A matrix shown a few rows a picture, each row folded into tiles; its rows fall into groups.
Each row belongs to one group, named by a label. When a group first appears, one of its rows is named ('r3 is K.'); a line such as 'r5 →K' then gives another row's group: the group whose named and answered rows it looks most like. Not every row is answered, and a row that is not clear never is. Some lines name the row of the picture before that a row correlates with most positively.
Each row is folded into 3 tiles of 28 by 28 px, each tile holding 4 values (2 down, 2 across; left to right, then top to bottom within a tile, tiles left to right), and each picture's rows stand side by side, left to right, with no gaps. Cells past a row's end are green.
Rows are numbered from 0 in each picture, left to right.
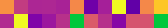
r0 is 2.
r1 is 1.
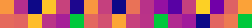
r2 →1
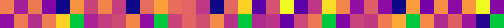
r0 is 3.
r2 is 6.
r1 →6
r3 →1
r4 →3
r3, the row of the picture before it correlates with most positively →2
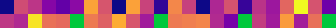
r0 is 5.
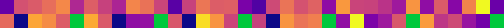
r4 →2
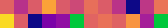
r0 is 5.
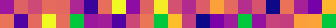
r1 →1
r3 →3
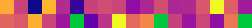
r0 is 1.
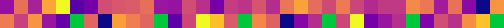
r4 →2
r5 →3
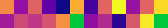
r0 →3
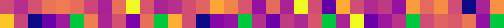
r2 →5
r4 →2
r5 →6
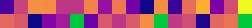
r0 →5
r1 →3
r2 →1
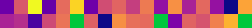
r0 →1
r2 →3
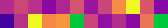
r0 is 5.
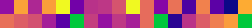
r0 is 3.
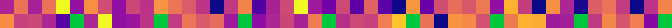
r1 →2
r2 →6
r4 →3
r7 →6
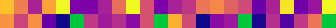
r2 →5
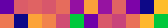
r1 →3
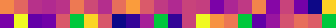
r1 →5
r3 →3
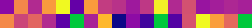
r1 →2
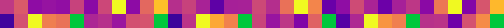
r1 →1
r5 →1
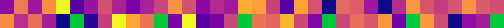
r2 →2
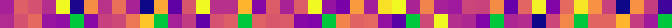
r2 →1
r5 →2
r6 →1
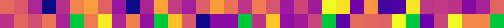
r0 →6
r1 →6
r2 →5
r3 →2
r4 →3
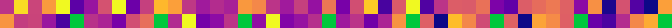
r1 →1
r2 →2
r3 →2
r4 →1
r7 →3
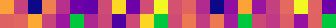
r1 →1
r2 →6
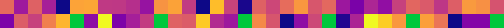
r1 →2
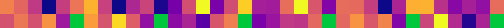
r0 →6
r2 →1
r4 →6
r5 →2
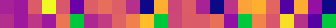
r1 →3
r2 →6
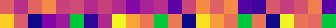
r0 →5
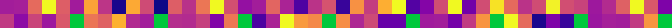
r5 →1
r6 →5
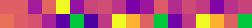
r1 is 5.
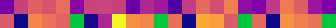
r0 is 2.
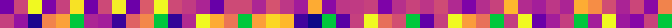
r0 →1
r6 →2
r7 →2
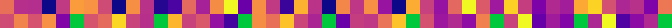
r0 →6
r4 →3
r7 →2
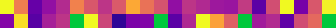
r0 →2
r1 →5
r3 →1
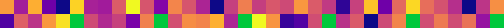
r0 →3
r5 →6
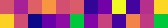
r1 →1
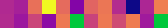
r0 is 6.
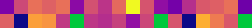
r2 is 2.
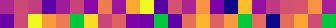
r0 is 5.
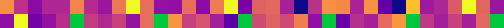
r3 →6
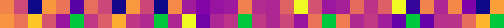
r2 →2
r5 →3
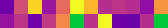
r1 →2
